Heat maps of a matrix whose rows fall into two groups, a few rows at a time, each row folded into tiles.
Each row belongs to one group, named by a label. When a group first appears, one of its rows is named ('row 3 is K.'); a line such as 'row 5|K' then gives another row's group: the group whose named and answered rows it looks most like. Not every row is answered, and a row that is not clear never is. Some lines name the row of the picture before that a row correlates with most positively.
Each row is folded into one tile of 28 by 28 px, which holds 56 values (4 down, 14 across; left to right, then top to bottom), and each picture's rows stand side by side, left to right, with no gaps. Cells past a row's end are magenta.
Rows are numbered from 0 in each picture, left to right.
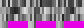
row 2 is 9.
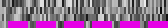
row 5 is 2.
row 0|9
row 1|2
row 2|2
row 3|9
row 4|2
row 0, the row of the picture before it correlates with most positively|1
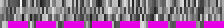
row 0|9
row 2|2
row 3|9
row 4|2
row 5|9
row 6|2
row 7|2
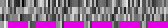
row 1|2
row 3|9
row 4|2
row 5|9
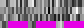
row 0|2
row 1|2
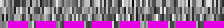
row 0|9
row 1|9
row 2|2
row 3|2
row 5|9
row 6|2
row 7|2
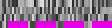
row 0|9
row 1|2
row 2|2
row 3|9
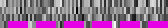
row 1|9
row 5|2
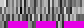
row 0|2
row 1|2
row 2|9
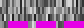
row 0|2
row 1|9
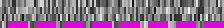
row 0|9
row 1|2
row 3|9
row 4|2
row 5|9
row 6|9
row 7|2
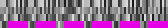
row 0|2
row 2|9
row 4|2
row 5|2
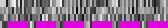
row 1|9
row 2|2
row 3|9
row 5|9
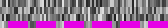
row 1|2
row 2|9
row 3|9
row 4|2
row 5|9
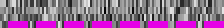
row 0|2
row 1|9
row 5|2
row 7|9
